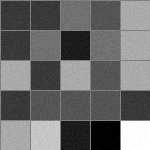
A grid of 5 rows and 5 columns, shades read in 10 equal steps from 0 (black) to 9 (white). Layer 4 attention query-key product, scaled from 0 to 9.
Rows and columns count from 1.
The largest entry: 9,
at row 5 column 5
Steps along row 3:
down up down up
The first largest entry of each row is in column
5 5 1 2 5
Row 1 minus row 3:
-4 0 -2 0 0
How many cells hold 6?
6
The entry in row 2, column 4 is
4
